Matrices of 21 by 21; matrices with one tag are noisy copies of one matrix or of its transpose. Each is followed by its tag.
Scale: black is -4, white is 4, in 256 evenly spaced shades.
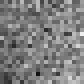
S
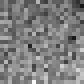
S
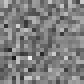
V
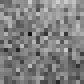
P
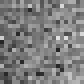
S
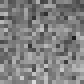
S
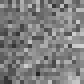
S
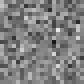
V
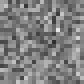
V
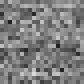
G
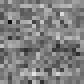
G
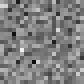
V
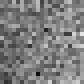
S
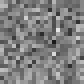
V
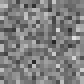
V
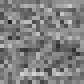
G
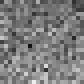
S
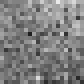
P
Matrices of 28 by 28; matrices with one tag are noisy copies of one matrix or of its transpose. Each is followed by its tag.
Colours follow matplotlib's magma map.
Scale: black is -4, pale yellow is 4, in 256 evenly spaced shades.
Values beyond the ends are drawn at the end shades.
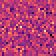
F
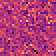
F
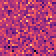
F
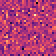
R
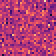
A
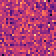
A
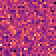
A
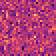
R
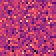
F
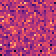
A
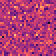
R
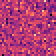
A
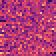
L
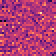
L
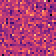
A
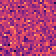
A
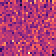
L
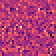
F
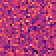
F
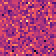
F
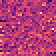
L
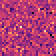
F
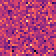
F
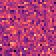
A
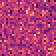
A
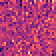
L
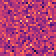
F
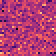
L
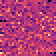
L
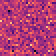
F
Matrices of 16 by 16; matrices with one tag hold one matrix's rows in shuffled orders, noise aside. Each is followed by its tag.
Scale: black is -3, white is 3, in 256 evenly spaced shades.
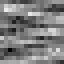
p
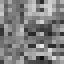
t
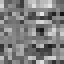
t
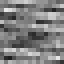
p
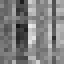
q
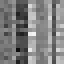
q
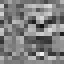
t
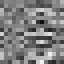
t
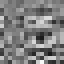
t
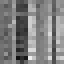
q
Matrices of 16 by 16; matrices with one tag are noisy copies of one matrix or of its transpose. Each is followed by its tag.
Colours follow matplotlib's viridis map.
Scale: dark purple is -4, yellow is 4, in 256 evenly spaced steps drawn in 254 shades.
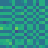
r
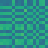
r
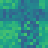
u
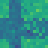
u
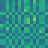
r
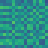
r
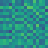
r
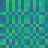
r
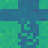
u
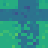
u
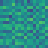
r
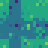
u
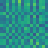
r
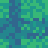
u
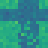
u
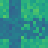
u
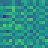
r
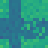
u
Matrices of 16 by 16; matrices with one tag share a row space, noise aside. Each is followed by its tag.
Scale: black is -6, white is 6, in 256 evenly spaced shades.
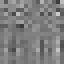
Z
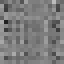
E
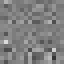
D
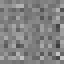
Z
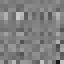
Z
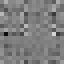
E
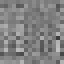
Z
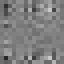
D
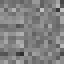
Z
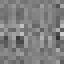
Z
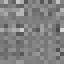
Z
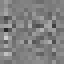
D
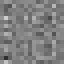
D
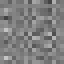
D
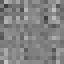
E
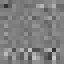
D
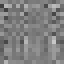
E
